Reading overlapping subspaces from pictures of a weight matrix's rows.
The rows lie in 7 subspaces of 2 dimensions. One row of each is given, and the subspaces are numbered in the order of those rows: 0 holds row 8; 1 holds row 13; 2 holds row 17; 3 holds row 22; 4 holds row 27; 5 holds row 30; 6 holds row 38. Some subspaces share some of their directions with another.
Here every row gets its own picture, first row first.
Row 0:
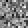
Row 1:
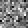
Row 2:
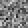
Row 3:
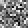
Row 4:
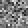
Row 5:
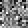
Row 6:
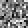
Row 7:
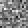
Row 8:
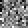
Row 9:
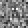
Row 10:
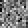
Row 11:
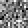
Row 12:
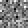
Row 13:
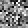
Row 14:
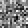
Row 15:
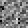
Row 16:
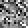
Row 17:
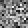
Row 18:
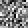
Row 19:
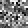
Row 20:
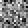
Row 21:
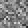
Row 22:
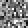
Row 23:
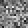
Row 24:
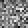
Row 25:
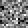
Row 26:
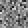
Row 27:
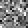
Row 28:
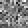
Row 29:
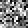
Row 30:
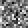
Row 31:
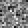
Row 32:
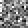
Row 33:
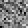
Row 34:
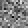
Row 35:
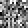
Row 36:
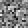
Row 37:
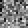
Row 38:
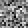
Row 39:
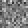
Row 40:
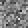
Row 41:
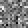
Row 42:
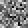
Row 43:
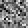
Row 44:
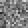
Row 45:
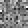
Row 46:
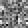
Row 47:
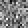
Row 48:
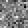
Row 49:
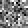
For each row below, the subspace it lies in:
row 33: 4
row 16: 4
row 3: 2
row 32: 0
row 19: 1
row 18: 6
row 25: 5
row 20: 0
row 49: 1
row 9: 3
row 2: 6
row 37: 0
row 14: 2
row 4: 1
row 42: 2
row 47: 6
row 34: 1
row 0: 3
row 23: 2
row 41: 5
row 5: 0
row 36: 6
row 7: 1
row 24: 2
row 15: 5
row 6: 3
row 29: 4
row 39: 0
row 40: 5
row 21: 4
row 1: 4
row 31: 6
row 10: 0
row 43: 4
